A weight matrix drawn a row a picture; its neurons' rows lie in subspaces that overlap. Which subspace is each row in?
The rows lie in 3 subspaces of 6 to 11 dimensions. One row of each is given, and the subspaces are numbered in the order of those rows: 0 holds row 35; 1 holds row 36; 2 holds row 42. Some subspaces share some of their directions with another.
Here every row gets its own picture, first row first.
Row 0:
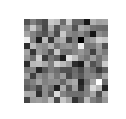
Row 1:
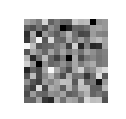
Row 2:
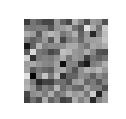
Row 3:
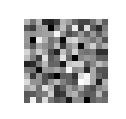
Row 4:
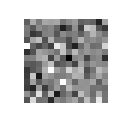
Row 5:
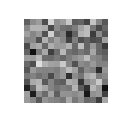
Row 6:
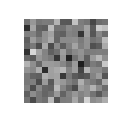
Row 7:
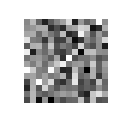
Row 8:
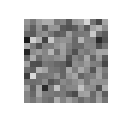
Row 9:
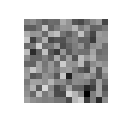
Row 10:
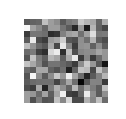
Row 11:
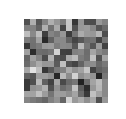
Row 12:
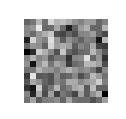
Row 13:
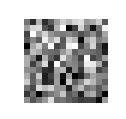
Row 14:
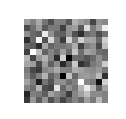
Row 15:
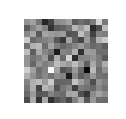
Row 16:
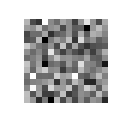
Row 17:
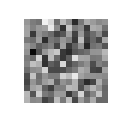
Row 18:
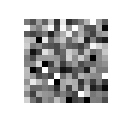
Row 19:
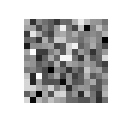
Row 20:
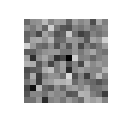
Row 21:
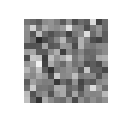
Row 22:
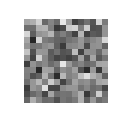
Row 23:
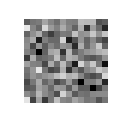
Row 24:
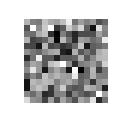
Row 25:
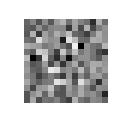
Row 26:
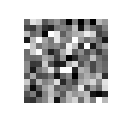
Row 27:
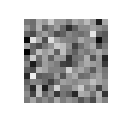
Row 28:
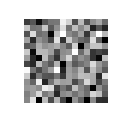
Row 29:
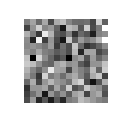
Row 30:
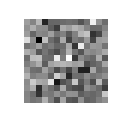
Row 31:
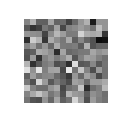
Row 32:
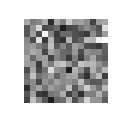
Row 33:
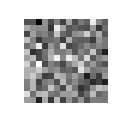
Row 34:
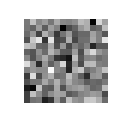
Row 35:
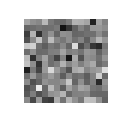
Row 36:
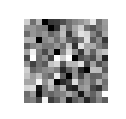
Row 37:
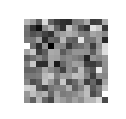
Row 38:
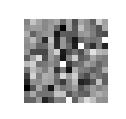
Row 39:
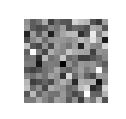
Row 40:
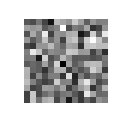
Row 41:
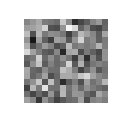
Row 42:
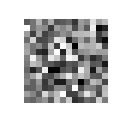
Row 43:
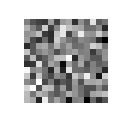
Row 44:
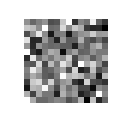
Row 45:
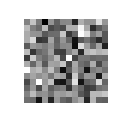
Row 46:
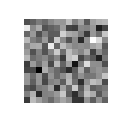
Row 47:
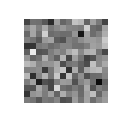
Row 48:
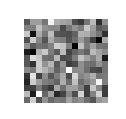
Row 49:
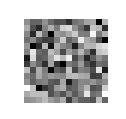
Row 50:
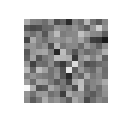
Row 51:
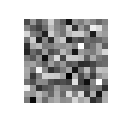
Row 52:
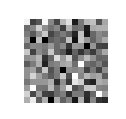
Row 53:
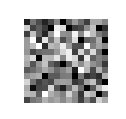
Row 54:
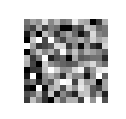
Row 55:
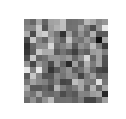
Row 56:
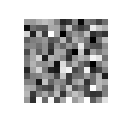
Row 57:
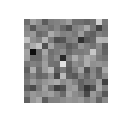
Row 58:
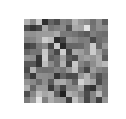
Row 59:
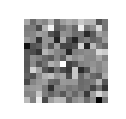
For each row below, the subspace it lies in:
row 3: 2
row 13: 0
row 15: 1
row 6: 2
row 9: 2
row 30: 1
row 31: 1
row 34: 1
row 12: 0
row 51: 2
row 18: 1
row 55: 0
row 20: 1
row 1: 0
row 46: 2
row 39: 0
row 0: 2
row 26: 2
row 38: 1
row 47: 2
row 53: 2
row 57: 2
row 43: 1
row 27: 0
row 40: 0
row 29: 2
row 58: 2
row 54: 0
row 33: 2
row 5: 0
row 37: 0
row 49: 0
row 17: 1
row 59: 2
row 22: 2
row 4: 0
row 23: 2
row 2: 2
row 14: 2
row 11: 1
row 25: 1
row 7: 1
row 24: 2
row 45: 1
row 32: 1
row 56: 1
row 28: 1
